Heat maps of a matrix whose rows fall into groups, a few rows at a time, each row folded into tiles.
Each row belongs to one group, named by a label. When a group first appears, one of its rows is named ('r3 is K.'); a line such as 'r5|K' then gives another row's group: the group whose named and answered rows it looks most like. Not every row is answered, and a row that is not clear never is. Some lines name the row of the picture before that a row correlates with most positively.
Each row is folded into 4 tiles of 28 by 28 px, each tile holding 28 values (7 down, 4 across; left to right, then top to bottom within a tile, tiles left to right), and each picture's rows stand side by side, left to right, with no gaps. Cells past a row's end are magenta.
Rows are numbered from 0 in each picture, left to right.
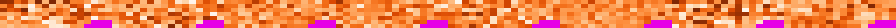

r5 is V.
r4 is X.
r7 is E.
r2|V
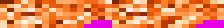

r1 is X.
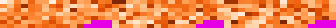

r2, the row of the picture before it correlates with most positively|0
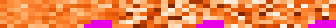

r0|E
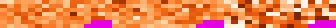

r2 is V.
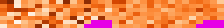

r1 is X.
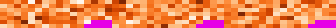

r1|X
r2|X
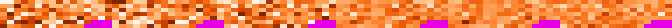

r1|X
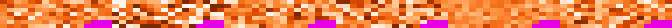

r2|V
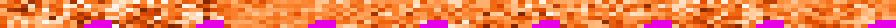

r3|V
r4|V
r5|E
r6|E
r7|E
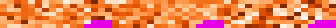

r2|X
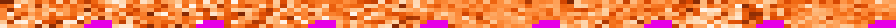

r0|X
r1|V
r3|V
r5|X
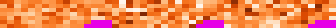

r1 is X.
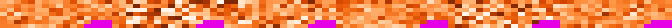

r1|X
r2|X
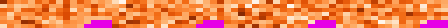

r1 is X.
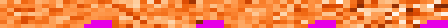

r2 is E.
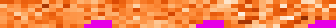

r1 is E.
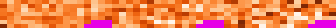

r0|E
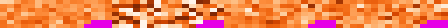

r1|V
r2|E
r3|E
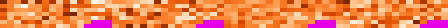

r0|E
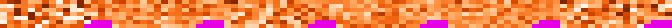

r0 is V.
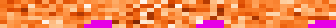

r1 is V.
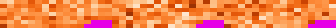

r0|E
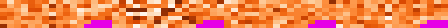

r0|E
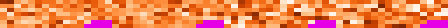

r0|X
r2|V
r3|V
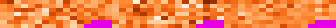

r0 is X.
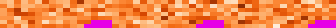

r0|V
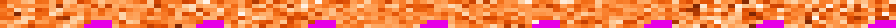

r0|X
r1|V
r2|V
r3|E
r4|V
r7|V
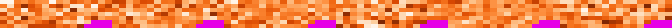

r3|E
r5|E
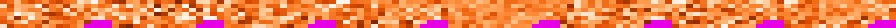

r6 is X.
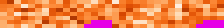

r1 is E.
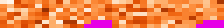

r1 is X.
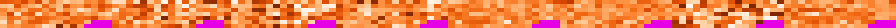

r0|V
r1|E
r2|E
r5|X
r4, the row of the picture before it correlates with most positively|1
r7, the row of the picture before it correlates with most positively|1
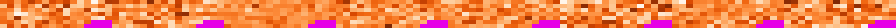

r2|E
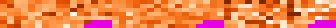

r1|V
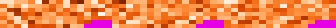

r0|V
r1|X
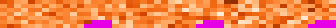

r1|V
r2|X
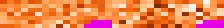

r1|V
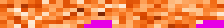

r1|V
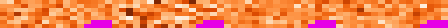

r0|X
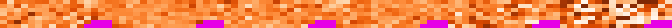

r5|X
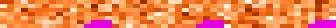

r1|V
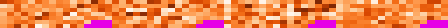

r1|X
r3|E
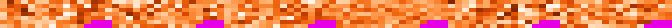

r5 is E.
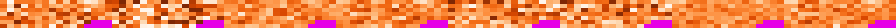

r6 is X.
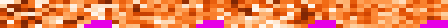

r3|V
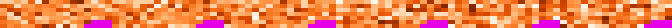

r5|E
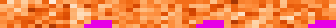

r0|E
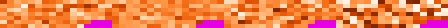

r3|V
